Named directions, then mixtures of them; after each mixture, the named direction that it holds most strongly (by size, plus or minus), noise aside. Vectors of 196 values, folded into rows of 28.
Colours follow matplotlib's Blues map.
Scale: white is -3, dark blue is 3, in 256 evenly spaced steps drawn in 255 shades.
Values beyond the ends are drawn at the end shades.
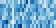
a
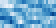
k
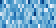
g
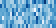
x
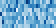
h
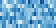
g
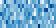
g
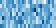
x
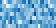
g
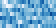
k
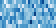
g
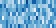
x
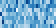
h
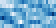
k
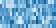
x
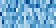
h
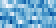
k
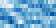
k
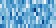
x
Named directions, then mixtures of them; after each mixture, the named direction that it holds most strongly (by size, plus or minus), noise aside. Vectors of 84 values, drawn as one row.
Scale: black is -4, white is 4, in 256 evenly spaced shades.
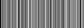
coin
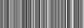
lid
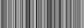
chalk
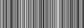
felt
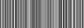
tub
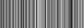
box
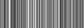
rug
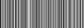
tub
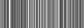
rug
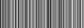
coin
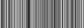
tub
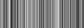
felt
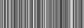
box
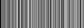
coin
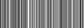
rug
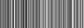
tub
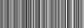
lid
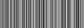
lid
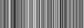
rug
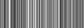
rug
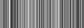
rug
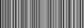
tub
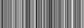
chalk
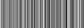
lid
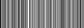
coin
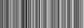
lid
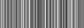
box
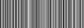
tub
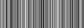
felt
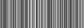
rug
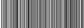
coin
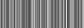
lid
